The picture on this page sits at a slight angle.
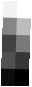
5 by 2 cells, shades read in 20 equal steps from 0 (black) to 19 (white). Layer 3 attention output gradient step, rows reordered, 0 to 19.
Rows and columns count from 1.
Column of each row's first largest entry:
2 2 2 1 1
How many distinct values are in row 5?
2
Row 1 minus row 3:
13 10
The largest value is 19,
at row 1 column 2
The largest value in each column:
18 19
